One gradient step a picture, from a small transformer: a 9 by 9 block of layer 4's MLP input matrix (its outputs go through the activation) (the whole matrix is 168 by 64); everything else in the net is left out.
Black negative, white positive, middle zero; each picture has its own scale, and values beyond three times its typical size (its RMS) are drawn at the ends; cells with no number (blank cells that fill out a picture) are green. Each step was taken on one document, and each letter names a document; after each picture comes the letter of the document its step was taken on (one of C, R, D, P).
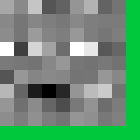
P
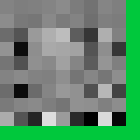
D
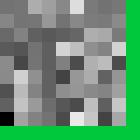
D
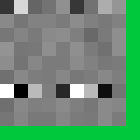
P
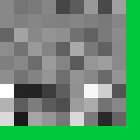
P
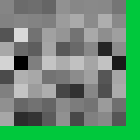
D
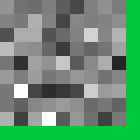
D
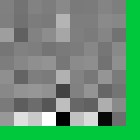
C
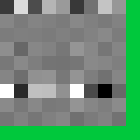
P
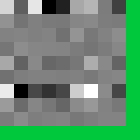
P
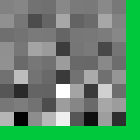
C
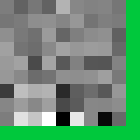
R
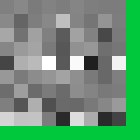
C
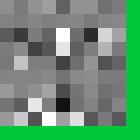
C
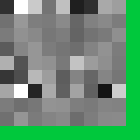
P
